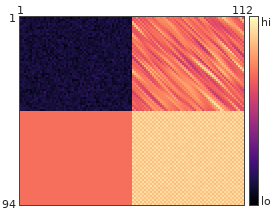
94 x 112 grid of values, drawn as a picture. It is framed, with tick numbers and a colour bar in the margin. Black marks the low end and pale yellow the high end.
The table splits into 2 rows of 2 panels. Panel 1,1: very low, fine-grained, faint in contrast. Panel 1,2: high, slanting down to the right. Panel 2,1: high, flat. Panel 2,2: very high, checkered, faint in contrast.
